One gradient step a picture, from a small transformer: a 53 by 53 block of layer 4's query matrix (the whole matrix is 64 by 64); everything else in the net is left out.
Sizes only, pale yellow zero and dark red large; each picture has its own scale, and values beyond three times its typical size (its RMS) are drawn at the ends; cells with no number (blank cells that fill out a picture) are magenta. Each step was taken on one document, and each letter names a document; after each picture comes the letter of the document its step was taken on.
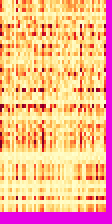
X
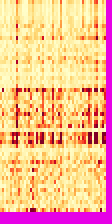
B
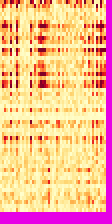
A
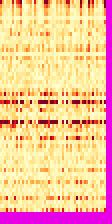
A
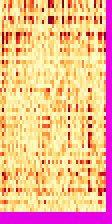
A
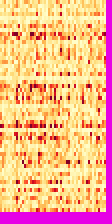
B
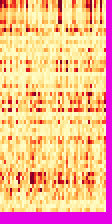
A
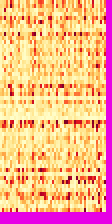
A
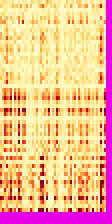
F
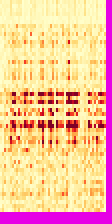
B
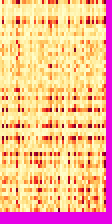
B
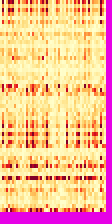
F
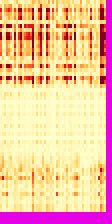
F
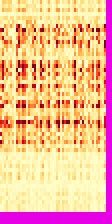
X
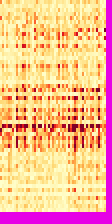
X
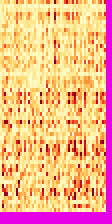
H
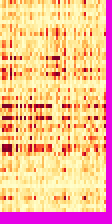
H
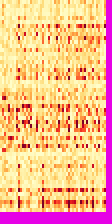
H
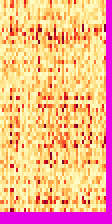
B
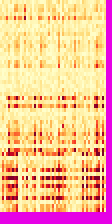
H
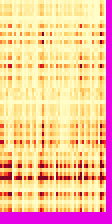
F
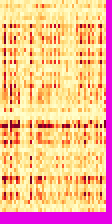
A
